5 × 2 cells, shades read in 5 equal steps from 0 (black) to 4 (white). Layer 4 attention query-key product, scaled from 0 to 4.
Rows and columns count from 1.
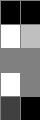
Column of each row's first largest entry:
1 1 1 1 1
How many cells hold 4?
2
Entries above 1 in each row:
0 2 2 2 0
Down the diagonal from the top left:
0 3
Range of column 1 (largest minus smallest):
4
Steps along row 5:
down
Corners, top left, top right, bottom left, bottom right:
0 0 1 0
